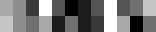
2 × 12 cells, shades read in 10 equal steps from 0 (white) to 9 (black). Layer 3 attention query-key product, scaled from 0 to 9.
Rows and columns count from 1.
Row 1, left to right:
3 4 7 0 6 9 8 6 0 6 5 2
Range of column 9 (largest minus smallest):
0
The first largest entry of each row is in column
6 11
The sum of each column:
5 8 12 3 14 14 16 13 0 9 14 7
